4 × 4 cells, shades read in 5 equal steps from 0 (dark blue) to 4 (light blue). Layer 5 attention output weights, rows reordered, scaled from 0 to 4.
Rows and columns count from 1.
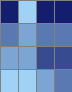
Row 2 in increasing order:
2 2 2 3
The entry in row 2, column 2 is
3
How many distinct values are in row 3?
2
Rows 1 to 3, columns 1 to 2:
0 4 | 2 3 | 3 3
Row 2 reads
2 3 2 2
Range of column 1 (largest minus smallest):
4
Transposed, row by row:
0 2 3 4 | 4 3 3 4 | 0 2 1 3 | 0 2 1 2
